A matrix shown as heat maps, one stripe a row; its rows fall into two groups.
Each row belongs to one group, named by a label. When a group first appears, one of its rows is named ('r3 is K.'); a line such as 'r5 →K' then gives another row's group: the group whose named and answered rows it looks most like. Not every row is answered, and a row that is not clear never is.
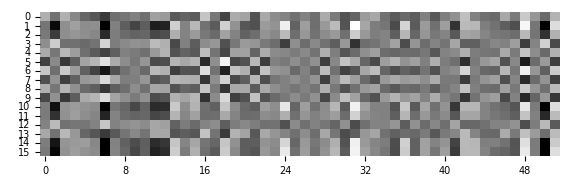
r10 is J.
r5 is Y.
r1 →J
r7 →Y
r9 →Y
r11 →J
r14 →J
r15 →J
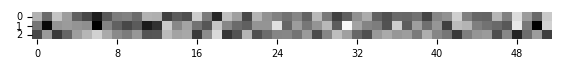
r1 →J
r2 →Y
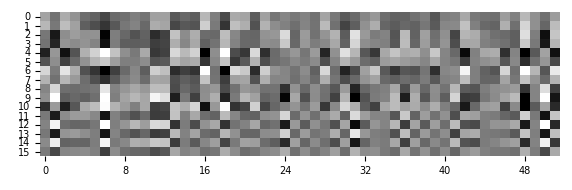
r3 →J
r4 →Y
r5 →Y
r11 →J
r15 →J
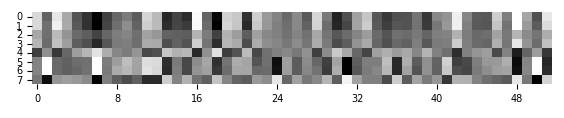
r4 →Y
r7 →J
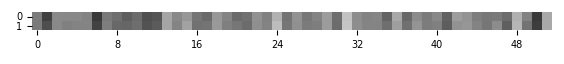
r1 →J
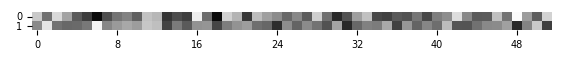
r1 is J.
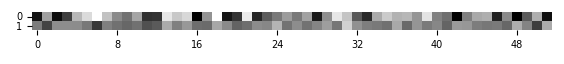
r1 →J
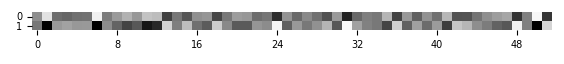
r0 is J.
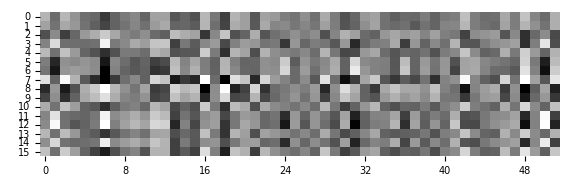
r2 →Y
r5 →J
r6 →J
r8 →Y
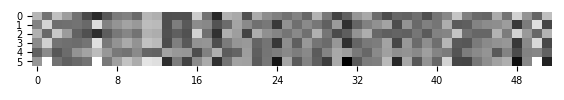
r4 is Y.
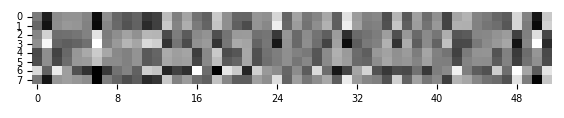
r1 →J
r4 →Y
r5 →Y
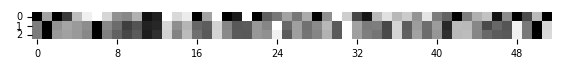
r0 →Y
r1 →J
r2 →J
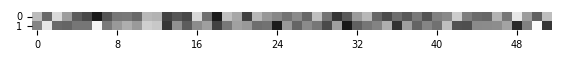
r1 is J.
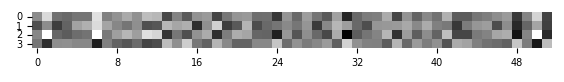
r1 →Y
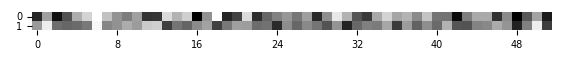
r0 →Y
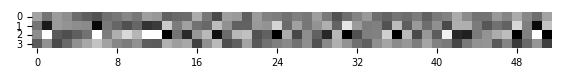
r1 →J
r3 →Y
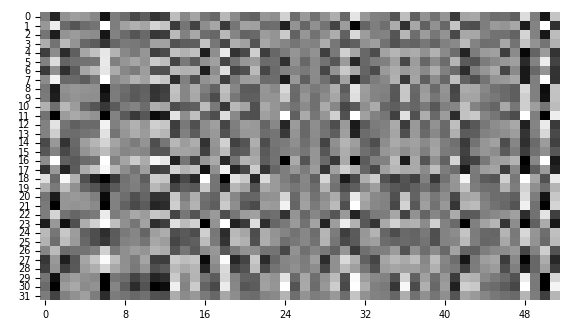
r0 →J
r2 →J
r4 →Y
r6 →Y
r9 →J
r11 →J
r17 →Y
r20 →J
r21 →J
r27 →Y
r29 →J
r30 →J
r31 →J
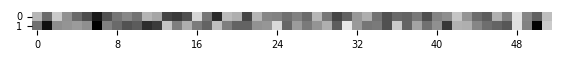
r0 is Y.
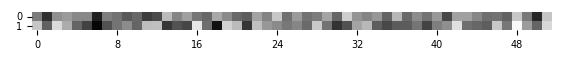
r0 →J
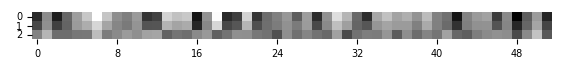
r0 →Y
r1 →Y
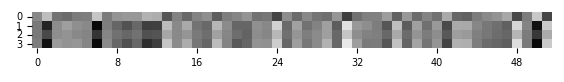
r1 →J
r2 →J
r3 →J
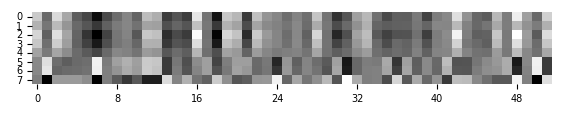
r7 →J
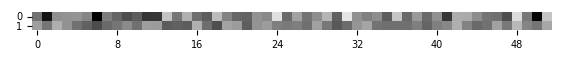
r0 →J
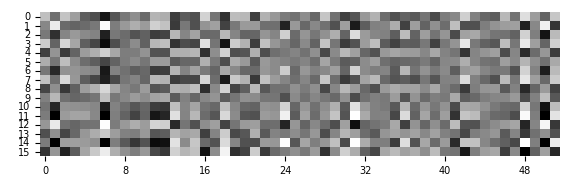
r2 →J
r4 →Y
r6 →J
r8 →Y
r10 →J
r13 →Y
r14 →J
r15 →Y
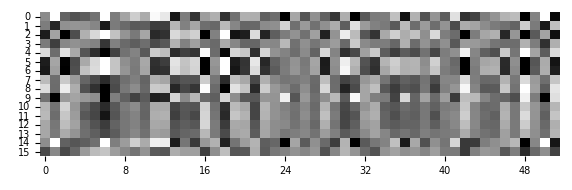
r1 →J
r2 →Y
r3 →J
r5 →Y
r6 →Y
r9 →J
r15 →Y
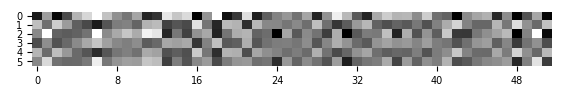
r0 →Y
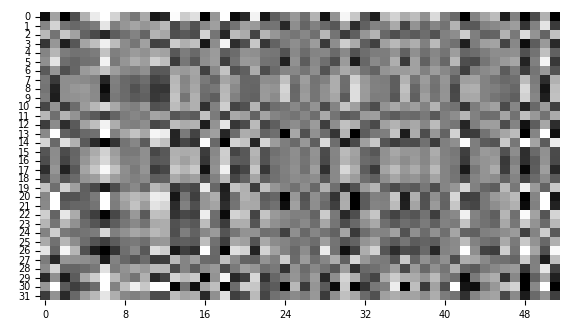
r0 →Y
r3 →Y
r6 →Y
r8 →J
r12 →Y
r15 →Y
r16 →Y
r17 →Y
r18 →Y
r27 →J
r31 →Y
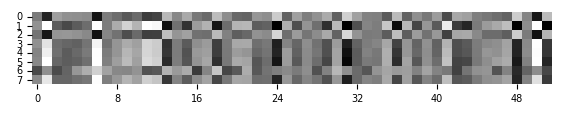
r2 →J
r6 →Y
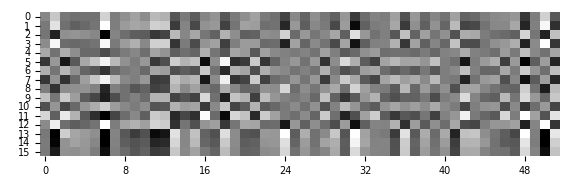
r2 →J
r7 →Y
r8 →J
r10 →Y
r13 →J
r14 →J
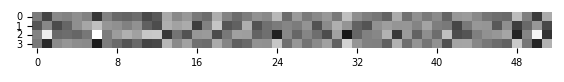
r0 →J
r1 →Y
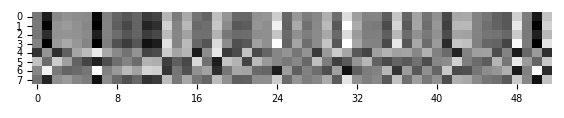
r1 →J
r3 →J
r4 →Y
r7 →J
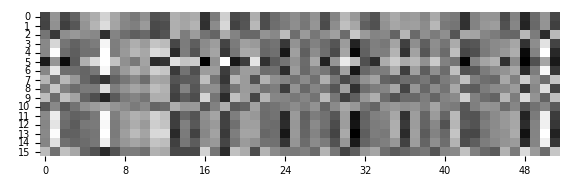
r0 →Y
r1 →Y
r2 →J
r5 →Y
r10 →Y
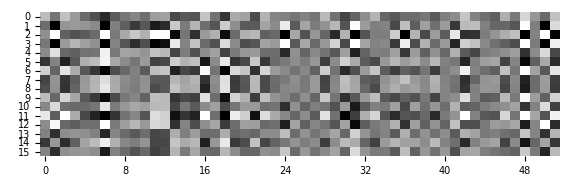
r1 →J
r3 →J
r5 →Y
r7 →Y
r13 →J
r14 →Y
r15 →J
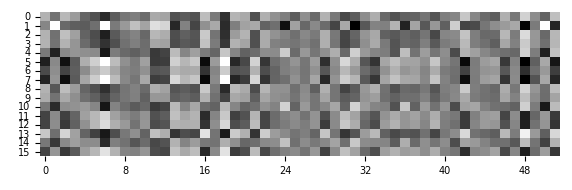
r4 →J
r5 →Y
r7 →Y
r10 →J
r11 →Y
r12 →Y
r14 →J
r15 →Y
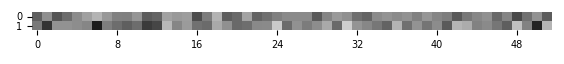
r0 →Y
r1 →J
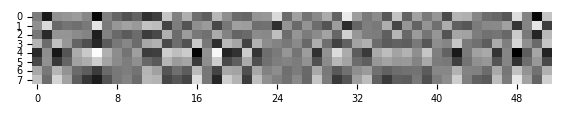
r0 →J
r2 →J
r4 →Y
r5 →Y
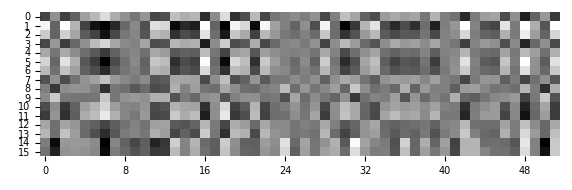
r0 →Y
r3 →Y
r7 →Y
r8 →J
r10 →Y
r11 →Y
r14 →J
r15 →J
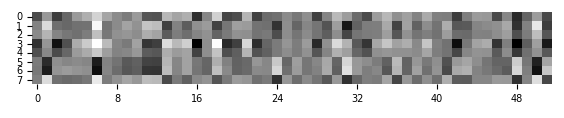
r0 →Y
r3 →Y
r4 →Y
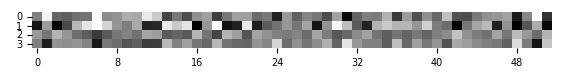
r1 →Y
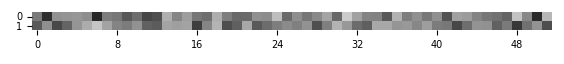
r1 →Y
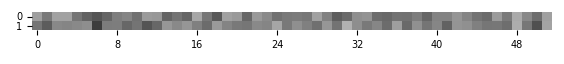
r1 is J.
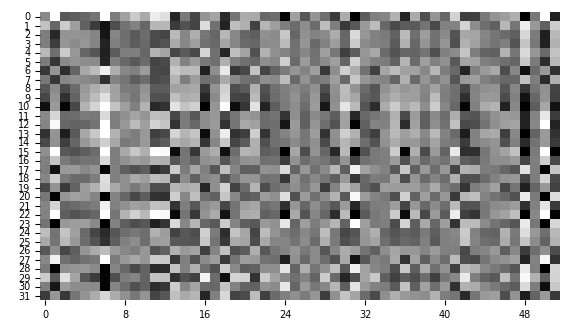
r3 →J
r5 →J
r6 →Y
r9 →Y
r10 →Y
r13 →Y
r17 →J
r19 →Y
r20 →J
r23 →J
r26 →Y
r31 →Y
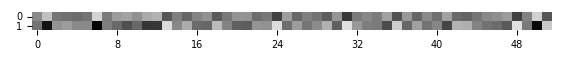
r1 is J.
